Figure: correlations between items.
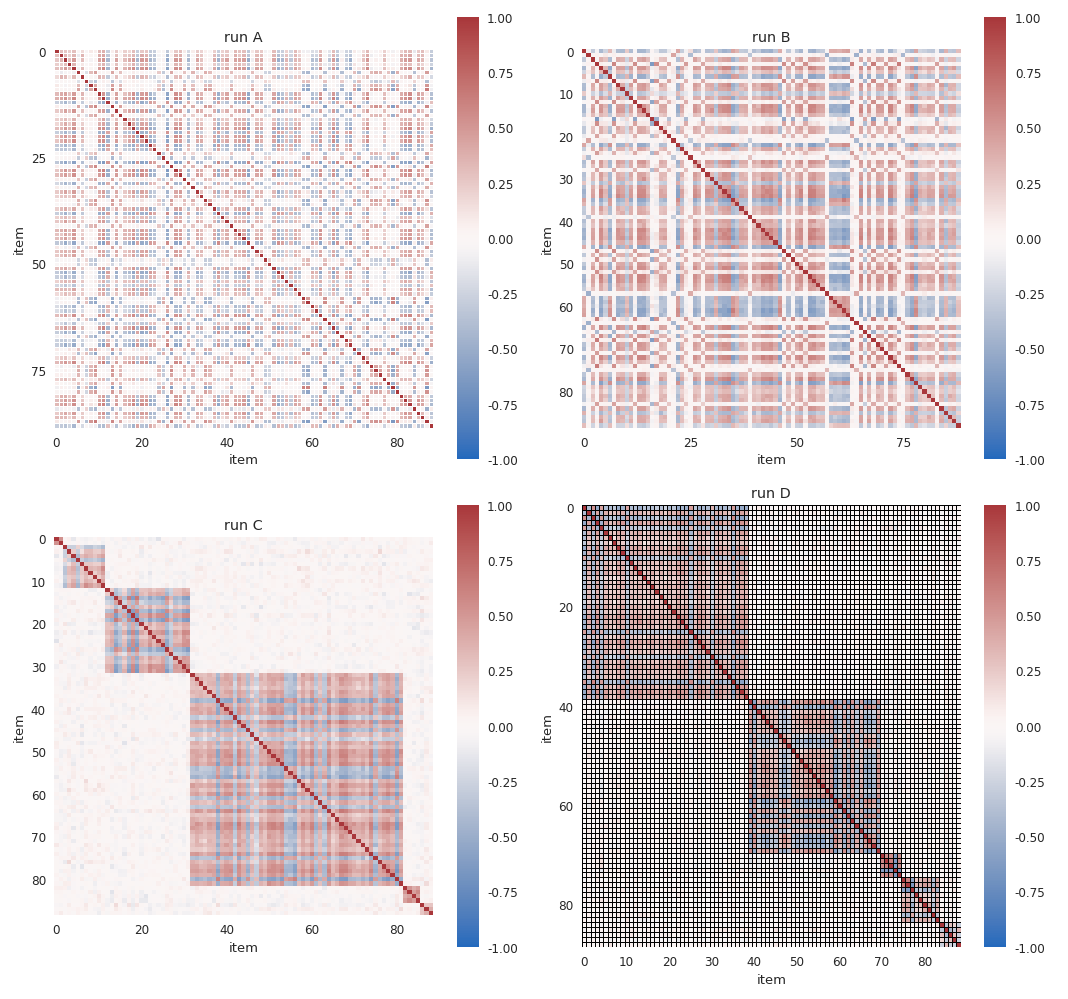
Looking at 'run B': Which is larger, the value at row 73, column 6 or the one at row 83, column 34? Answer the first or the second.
the second
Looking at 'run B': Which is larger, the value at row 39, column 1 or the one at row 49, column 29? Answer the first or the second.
the second
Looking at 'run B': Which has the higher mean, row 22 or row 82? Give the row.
82
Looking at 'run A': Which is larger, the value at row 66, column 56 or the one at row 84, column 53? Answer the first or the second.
the second
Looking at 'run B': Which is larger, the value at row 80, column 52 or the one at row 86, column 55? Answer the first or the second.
the second
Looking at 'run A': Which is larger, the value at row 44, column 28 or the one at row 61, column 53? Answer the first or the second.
the first
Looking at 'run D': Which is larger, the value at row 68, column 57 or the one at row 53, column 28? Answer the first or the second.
the second
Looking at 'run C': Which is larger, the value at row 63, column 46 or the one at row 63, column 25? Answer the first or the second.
the second
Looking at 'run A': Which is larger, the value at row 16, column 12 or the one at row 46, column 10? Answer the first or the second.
the second
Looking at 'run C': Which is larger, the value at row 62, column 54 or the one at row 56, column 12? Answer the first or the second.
the second
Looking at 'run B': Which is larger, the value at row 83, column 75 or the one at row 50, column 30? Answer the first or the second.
the second
